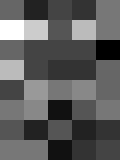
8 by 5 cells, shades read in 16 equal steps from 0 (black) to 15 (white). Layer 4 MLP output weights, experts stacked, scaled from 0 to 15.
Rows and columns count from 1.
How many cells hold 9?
1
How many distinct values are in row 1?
5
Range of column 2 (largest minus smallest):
10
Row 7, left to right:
5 2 5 2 3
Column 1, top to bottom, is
6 15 6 11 4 7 5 7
